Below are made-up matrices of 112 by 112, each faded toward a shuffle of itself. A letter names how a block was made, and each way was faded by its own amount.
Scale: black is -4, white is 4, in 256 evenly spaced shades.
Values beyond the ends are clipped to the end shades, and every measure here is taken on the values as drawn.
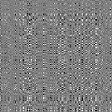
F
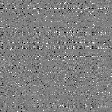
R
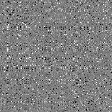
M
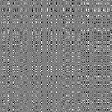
F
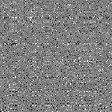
M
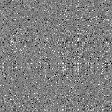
M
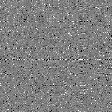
M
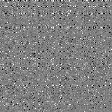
R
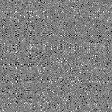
M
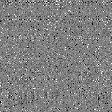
M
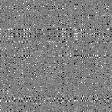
R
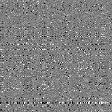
R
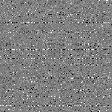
R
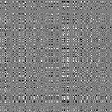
F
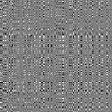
F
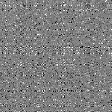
R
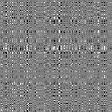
F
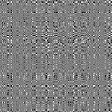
F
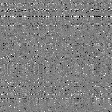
R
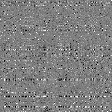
R
